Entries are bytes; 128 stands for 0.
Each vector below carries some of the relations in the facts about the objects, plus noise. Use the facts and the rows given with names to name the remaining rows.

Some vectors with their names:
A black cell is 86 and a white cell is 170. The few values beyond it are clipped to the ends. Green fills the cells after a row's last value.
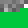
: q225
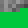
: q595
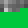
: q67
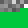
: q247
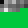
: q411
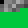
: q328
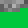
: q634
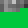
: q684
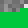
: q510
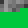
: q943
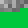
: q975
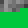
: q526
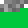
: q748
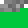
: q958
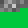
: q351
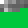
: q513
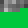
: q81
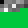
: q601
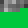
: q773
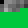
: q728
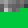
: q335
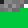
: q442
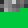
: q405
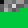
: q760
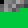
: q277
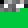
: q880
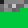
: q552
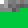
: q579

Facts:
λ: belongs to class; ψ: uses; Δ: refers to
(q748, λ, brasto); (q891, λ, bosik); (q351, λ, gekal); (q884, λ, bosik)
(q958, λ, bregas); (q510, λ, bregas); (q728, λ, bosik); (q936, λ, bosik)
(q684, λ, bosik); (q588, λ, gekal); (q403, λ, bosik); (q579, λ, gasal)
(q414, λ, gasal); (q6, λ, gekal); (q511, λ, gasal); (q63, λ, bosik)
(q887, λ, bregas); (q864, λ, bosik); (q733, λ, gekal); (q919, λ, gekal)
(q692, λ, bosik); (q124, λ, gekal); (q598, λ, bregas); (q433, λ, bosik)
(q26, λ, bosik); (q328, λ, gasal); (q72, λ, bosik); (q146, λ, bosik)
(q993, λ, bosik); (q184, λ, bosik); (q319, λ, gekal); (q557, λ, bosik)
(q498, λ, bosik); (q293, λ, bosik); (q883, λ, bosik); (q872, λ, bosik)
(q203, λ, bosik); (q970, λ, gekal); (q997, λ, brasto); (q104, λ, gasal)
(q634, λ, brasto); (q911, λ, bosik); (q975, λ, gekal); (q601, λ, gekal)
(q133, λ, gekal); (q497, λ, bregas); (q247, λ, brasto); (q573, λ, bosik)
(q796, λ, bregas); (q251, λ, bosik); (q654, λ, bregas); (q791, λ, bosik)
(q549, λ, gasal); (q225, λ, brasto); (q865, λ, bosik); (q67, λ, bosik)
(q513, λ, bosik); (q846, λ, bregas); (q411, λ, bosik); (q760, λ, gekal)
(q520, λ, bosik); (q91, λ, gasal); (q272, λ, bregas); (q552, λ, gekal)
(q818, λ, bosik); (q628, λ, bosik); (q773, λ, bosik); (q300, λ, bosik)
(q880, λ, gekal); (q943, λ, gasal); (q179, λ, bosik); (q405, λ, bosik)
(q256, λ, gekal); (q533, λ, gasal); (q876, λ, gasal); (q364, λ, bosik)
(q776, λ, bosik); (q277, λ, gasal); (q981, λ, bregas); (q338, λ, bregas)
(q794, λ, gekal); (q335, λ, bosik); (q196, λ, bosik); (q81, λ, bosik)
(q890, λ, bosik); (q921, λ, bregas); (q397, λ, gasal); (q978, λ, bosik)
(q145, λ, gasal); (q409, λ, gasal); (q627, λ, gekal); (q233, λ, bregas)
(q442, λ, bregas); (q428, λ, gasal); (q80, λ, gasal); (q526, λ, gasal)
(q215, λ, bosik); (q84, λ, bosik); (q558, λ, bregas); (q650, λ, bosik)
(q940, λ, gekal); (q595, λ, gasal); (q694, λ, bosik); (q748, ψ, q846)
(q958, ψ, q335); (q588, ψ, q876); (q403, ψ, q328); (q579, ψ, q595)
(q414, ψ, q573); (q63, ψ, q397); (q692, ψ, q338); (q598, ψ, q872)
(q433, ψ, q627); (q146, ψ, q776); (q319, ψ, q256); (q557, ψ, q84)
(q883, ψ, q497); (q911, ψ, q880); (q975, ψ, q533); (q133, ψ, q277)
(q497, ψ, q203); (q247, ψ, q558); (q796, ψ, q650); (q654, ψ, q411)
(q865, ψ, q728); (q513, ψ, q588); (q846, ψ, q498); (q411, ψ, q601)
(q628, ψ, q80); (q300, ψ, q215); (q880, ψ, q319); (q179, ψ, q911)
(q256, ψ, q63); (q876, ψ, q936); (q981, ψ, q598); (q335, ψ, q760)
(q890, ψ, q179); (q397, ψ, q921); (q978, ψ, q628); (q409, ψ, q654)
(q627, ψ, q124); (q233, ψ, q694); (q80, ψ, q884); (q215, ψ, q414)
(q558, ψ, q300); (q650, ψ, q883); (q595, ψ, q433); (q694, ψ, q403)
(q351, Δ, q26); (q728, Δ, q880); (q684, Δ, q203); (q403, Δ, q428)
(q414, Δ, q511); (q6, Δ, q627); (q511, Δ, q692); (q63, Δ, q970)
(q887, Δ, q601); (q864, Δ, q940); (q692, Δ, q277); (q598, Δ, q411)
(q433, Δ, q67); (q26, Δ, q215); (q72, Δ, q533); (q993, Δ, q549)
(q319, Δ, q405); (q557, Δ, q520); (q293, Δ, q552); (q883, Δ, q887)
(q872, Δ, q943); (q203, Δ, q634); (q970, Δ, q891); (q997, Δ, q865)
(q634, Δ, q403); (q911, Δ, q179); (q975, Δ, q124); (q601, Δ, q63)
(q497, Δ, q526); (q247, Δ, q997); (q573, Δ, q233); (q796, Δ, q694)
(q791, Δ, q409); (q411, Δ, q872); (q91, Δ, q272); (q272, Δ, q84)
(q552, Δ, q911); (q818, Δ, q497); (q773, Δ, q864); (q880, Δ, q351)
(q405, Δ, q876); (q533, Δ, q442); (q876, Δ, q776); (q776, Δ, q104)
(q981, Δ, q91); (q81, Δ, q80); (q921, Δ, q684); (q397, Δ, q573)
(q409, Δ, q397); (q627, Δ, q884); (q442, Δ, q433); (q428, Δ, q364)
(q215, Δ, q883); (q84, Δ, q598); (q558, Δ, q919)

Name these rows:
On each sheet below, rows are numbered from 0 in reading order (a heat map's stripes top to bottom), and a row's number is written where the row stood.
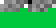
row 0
q796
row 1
q338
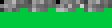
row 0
q876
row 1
q791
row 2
q598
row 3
q72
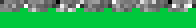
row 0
q497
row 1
q883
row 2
q63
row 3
q26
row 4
q133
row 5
q557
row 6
q319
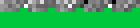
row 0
q981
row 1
q692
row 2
q414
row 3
q558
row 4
q533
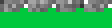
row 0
q997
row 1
q409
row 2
q403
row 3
q233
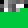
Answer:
q179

